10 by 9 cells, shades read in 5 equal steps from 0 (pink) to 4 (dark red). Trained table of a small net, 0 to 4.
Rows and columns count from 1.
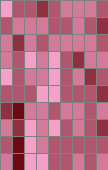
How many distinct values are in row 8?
4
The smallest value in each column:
0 1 0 0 0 1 1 1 1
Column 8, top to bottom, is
1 2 1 1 3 2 2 2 2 2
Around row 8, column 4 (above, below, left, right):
1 1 0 0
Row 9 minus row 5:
2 2 -1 0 2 0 1 -1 0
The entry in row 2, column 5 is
2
